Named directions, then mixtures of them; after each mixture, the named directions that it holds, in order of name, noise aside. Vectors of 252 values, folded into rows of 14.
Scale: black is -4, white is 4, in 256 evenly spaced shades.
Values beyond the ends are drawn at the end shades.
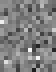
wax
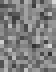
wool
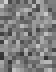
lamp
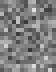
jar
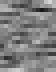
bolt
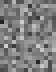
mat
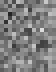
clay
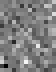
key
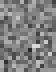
wax, wool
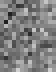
bolt, clay, lamp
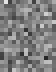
lamp, wool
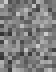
lamp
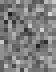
clay, wool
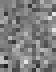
key, wax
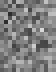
clay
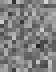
clay, mat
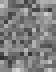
bolt, clay, lamp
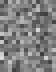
lamp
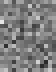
mat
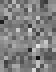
clay, wax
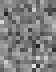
jar, wax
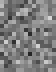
clay, key, lamp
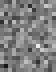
key, mat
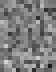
jar, mat, wax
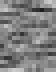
bolt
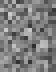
clay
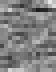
bolt
